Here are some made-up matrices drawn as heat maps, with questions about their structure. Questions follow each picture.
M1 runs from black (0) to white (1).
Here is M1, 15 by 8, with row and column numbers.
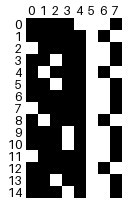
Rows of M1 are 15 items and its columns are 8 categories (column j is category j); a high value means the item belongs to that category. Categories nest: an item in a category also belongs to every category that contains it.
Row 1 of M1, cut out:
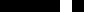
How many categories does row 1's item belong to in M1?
2
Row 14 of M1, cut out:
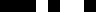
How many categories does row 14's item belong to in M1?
3
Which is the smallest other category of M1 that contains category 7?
5
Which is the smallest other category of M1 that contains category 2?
6
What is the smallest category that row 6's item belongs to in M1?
6
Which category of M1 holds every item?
5
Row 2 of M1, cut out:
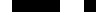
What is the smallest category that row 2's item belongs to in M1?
0
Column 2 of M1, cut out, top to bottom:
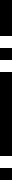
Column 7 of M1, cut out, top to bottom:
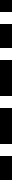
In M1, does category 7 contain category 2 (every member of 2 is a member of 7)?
no
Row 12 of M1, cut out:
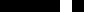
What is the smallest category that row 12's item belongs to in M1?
7
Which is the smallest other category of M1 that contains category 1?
7
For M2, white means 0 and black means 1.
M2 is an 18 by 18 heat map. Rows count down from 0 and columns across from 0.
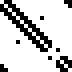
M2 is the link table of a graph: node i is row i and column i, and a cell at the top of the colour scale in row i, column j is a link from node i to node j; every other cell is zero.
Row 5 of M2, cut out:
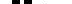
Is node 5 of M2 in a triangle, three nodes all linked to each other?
yes
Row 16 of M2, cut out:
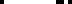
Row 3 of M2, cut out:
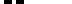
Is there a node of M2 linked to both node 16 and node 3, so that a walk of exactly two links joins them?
no
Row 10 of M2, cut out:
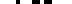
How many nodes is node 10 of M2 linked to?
5
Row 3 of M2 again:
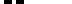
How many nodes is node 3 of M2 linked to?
4
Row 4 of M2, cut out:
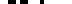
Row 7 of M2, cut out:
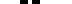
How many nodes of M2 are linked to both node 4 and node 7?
2
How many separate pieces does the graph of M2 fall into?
2
